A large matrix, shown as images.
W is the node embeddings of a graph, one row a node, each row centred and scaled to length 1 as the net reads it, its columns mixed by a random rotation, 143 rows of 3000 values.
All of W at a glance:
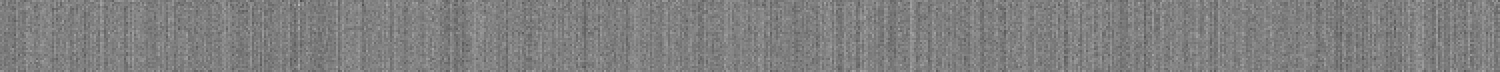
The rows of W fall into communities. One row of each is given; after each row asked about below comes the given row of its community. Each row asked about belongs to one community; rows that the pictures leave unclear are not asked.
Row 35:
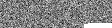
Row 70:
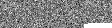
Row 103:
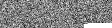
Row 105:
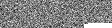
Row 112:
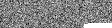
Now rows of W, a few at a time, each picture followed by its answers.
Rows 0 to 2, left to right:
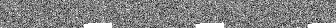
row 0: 70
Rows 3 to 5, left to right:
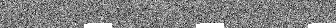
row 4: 103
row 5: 105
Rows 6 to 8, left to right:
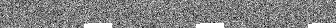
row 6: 35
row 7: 103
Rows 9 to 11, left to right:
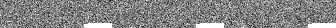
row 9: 105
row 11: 103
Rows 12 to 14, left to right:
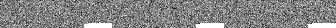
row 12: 112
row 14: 112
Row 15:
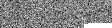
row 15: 112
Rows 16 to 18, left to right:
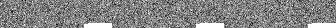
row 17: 103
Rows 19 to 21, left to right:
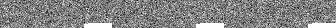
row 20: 112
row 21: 70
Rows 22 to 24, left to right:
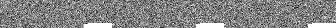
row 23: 35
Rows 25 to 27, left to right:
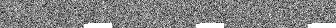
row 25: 70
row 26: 105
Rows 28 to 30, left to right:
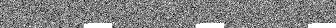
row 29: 112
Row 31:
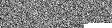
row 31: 105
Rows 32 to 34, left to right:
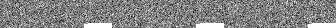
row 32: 112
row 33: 105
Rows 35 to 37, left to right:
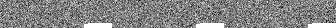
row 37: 103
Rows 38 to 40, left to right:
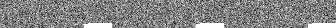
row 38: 103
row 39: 35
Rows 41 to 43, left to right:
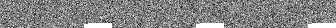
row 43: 112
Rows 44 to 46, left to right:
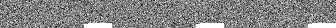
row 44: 105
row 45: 35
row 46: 105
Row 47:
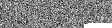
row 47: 70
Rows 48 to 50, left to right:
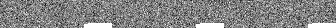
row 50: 103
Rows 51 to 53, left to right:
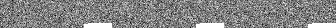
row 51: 112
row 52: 70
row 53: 103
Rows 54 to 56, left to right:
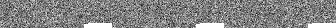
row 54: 105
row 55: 70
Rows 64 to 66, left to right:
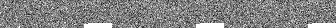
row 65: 103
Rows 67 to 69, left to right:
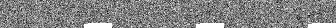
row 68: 103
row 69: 103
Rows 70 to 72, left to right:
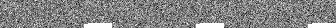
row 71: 70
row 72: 112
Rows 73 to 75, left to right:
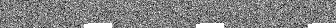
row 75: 70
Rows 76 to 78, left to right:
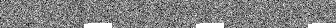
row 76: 105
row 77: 70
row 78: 112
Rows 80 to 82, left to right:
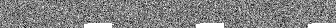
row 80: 103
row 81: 70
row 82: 70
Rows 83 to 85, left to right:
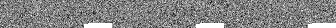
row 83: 112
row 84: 35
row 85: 112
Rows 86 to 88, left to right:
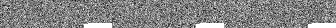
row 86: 105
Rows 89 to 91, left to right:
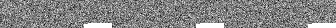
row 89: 70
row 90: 112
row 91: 112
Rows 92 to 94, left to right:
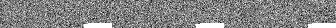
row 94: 103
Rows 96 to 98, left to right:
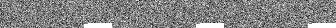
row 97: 35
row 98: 112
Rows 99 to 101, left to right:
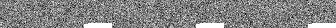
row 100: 70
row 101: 112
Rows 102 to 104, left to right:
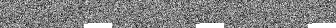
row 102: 112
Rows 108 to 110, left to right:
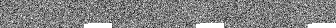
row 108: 105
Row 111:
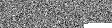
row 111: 35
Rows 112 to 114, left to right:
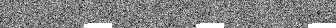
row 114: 103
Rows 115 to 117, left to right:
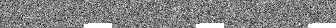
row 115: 112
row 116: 103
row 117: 70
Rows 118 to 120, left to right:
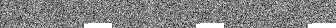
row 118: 70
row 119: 70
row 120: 112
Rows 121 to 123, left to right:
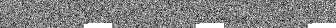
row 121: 105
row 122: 103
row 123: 70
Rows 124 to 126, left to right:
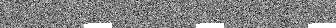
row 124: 35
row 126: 70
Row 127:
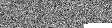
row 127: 35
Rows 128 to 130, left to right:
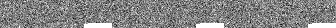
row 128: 103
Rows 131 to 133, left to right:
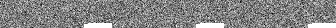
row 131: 103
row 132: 105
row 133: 35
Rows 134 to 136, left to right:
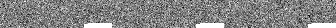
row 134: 103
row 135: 70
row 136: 103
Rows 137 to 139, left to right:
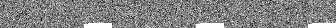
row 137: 112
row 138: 105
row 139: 105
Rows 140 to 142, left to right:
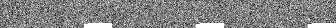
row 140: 112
